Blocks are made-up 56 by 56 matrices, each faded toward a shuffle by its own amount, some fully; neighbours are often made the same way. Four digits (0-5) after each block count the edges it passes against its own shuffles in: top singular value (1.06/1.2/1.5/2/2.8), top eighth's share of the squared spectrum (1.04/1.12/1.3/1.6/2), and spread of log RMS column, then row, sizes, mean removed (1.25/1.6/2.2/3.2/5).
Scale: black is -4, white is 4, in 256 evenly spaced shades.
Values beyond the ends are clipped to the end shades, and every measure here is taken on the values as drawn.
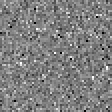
0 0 0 0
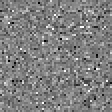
2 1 0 1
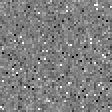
0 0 0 0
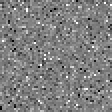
0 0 0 0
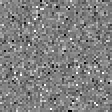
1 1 0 1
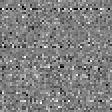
3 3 0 3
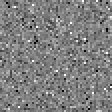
0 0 0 0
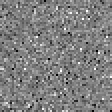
1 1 0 1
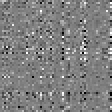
4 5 3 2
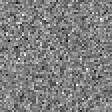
0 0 0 0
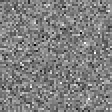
0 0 0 0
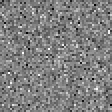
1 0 0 0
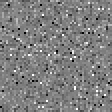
1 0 0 0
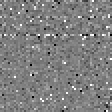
3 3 0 1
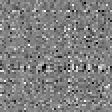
4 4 2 3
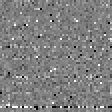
4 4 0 2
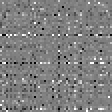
4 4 2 2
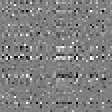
5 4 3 3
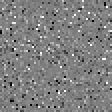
1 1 0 0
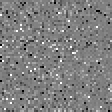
3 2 1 1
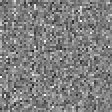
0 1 2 0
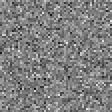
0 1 1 0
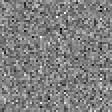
1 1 2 0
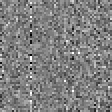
2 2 3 0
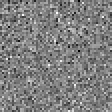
1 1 2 0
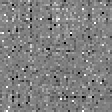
3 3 1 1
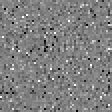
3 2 0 0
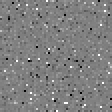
0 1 0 0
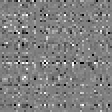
4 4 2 3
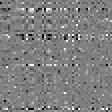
4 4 2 3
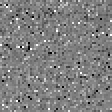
0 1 0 0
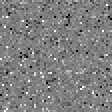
1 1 0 0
